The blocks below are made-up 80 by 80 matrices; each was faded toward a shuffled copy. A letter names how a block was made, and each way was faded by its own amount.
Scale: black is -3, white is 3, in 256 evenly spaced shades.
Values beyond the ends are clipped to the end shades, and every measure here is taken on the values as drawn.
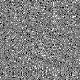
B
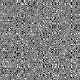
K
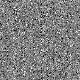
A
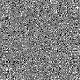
B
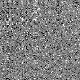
B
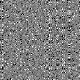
K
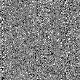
A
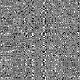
K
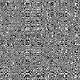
K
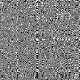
K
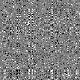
K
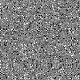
B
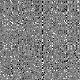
K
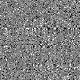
B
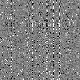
K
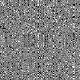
K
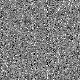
A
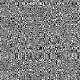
K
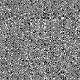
B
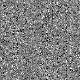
A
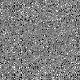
B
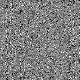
A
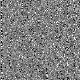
A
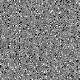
B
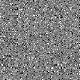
B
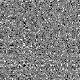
B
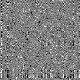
K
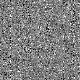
A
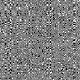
K
